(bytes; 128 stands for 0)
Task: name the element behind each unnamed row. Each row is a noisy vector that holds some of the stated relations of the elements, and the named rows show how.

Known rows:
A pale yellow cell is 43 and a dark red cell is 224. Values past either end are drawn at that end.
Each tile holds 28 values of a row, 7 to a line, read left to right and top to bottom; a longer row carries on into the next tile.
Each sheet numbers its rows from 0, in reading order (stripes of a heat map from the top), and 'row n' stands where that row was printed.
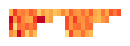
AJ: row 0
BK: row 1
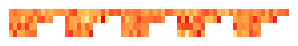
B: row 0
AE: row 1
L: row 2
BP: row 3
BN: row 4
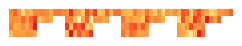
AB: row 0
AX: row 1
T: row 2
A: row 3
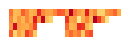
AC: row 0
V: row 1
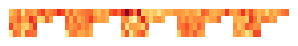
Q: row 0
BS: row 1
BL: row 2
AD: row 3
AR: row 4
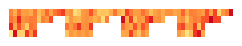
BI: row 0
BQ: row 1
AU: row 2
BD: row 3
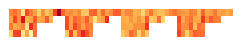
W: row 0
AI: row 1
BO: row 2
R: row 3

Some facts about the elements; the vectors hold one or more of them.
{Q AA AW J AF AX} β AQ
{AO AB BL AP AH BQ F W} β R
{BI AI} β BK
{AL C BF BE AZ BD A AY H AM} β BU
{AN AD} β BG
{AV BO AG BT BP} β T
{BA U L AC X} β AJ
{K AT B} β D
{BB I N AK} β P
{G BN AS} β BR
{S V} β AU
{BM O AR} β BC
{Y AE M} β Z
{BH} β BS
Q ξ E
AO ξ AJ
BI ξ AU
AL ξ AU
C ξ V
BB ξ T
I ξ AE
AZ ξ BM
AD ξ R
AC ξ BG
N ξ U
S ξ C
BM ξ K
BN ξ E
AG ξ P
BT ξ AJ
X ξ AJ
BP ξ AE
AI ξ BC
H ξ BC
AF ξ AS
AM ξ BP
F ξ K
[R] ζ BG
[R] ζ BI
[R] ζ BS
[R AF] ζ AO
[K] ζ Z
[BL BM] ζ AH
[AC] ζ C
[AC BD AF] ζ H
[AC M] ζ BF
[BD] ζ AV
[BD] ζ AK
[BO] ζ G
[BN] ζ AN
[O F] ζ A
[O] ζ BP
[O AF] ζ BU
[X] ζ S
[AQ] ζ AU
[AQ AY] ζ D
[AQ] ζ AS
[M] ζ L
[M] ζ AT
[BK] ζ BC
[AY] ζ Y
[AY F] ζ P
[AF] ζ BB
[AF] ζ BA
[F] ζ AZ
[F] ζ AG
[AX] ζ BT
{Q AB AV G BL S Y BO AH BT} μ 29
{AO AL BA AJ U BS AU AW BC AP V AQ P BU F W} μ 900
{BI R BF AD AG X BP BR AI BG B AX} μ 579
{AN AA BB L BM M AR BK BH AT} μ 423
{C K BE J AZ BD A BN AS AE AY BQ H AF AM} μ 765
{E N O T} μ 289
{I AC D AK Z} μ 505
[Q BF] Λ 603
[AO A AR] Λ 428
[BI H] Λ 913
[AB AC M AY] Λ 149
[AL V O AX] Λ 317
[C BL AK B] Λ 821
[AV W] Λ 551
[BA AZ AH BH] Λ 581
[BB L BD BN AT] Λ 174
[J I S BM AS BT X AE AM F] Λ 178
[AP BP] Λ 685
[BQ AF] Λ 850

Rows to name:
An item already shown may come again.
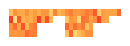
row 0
K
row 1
AK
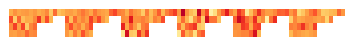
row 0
K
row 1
M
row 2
BI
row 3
AL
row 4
AY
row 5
BQ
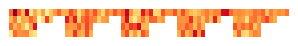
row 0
AH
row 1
AQ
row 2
O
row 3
AM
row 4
AK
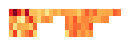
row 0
BL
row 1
AA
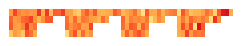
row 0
BB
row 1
AA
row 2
Z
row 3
AZ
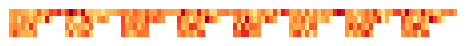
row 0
I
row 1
BL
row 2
R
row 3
V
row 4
X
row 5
AV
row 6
AF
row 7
V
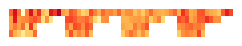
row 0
F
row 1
D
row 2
BO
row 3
BU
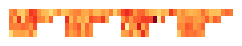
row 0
AP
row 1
E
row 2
AO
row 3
BE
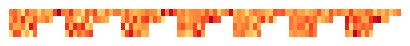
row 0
W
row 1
AX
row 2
BT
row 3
BD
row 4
AS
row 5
AG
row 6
AJ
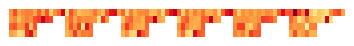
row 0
BD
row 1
AZ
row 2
H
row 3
H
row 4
BF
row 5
BM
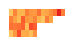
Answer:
BH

